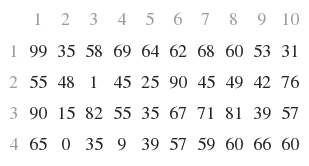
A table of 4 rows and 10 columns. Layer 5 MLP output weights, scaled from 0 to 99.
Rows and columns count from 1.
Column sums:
309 98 176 178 163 276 243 250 200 224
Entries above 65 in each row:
3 2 5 1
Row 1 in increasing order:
31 35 53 58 60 62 64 68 69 99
